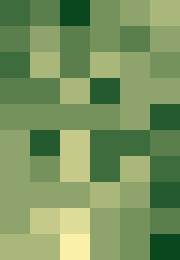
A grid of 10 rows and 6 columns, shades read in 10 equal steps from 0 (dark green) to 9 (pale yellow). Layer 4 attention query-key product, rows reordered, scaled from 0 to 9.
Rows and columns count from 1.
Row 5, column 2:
4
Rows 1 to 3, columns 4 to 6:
4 5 6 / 4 3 5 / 6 5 4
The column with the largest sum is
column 3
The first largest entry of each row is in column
6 2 2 3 5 3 3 4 3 3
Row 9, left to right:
5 7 8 5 4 3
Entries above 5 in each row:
1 0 2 1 0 1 2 1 2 3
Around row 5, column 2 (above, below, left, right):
3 1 4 4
